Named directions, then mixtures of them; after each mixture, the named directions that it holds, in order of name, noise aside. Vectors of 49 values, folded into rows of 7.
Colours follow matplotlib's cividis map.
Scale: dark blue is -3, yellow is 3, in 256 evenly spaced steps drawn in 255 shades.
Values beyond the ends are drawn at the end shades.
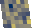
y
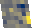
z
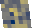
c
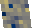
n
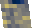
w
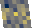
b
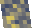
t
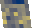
b, w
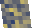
c, z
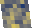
t, z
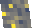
n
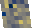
n, w, y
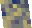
n, t, w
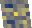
b, c, n
